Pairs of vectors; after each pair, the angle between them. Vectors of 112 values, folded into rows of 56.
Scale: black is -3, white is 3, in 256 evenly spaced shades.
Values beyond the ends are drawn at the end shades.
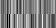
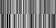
nearly parallel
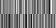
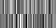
partly aligned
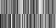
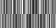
partly aligned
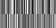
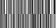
partly aligned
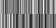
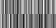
nearly parallel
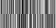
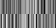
partly opposed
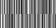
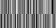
partly opposed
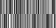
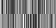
orthogonal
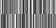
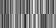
orthogonal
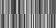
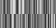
partly opposed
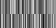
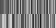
orthogonal
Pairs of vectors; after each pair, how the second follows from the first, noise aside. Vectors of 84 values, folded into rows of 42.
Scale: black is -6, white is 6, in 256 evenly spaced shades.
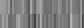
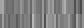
wrapped around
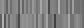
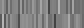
copied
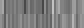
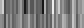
scaled up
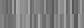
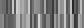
scaled up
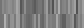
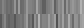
wrapped around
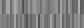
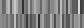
scaled up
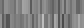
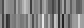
scaled up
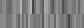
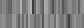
copied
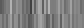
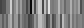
scaled up
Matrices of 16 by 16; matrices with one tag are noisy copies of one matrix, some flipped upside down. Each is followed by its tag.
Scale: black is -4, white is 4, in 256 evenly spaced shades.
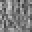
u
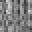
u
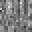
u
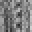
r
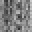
r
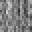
u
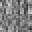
u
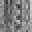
r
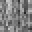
u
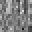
u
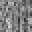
u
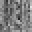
r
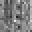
r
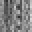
r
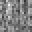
u
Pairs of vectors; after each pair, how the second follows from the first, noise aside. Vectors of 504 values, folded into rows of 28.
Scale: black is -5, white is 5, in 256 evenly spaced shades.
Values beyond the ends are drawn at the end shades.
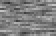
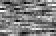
scaled up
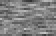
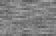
shrunk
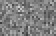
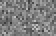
reversed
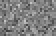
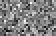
scaled up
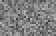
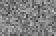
reversed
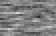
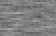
shrunk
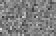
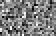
scaled up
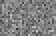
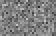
reversed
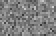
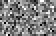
scaled up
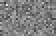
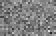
reversed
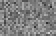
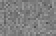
shrunk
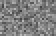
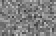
reversed
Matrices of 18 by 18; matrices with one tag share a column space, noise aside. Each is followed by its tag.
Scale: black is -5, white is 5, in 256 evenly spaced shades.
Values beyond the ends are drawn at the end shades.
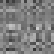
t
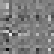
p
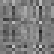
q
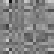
t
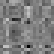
q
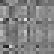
q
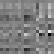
p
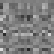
p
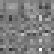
p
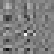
p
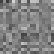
t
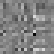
p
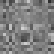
t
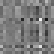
q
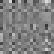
t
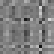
q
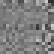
t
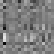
t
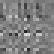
p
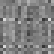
q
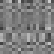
t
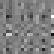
p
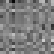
t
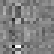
q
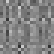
q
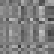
q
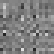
p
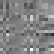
p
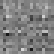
p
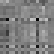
q
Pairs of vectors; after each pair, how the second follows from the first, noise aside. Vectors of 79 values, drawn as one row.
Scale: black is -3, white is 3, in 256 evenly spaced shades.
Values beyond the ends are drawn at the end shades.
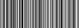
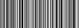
copied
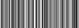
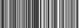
shuffled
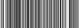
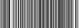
reversed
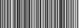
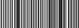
reversed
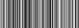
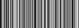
shuffled
